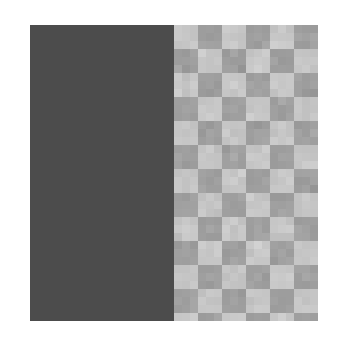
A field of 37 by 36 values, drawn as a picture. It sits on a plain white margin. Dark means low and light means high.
The table splits into one row of 2 panels. Panel 1,1: low, flat. Panel 1,2: high, checkered.
